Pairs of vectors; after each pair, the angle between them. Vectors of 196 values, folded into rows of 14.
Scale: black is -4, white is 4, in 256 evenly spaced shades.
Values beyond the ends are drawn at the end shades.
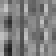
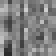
nearly parallel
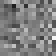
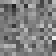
nearly parallel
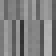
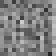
partly opposed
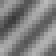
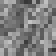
partly aligned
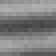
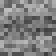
partly aligned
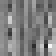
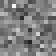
orthogonal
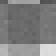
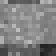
nearly opposite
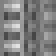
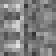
nearly parallel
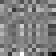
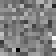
orthogonal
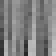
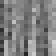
nearly parallel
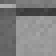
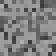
orthogonal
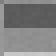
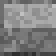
nearly opposite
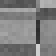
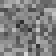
partly opposed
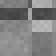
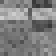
nearly opposite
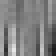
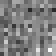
partly opposed
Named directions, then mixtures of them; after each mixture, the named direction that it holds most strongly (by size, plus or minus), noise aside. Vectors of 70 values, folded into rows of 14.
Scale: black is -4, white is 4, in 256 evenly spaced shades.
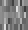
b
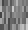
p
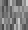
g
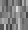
g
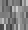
g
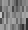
p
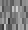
p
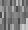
p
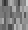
g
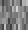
g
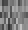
p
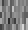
p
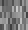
p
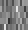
b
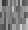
p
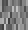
p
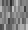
p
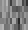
g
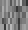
g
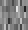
b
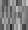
g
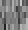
b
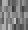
p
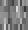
b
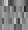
g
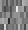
b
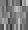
g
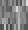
g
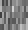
p
